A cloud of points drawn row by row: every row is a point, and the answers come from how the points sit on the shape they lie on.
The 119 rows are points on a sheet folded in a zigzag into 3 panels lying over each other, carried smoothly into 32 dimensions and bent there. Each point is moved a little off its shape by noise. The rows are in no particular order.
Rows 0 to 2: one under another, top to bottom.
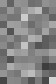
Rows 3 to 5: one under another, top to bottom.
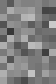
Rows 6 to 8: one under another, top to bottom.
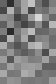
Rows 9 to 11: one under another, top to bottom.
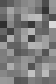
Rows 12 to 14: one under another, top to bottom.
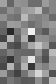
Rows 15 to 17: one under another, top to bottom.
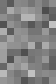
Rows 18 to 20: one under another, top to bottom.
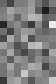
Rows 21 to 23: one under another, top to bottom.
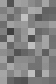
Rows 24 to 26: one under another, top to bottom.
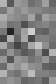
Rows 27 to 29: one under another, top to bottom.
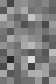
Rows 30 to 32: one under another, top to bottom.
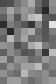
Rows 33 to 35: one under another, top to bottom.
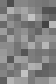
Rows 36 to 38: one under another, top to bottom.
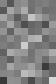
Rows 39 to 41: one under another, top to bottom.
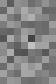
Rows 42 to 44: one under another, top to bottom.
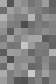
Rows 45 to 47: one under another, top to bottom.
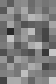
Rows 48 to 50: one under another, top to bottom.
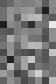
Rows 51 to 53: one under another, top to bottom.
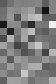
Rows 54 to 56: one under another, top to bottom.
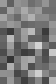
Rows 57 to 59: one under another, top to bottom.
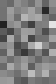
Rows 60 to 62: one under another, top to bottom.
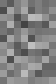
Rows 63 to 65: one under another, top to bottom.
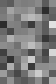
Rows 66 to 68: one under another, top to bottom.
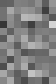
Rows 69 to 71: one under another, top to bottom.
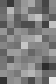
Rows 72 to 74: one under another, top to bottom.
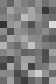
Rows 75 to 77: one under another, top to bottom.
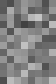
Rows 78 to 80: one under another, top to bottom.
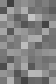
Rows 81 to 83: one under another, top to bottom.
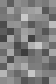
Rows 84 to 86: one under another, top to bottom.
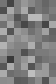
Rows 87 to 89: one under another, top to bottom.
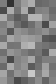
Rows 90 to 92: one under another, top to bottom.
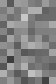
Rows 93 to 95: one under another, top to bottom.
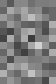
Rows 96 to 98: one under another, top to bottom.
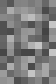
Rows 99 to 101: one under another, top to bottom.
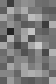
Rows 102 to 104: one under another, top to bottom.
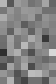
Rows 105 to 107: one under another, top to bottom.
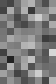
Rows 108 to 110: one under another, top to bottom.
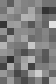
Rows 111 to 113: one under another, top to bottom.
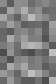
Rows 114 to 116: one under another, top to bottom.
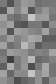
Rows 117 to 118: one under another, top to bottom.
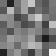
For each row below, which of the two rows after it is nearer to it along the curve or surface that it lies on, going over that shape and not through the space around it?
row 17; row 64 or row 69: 64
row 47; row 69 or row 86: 69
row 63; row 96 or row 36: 96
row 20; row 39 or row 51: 51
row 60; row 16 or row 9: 9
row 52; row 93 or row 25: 25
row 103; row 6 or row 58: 58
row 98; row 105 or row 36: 36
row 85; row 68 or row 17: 17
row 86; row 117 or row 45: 117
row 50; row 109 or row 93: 109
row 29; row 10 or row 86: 86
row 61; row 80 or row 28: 80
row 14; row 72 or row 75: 75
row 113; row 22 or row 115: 115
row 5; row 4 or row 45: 4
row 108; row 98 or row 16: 16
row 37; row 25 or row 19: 19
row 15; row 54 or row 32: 54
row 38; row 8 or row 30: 30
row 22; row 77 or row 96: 96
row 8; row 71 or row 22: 71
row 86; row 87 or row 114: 87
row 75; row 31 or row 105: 105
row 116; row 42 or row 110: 42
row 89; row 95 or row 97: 95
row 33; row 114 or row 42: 42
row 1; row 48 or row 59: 48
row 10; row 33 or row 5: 5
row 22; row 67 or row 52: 52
